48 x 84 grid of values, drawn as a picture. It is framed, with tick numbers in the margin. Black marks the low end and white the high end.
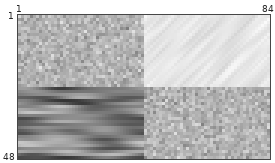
It is made of 2 by 2 panels. Panel 1,1: high, fine-grained. Panel 1,2: very high, slanting up to the right, faint in contrast. Panel 2,1: middling, streaked across, strong in contrast. Panel 2,2: high, fine-grained.
